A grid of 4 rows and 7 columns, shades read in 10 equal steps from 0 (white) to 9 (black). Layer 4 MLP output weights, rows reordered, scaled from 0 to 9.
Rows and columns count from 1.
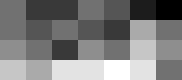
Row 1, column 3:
7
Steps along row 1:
up same down up up up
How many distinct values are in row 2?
4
